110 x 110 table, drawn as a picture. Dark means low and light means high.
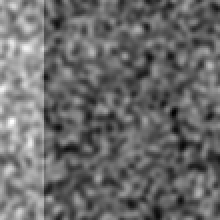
Lone odd cells: none. Grain: blotchy. Seam: vertical, 20% of the way across, the left part higher. Stripes: none. Average level on the scale: 40%.
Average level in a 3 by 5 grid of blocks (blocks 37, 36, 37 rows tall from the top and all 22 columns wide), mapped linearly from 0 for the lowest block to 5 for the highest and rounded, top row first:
5 1 1 0 1
5 0 0 0 1
4 0 1 0 0
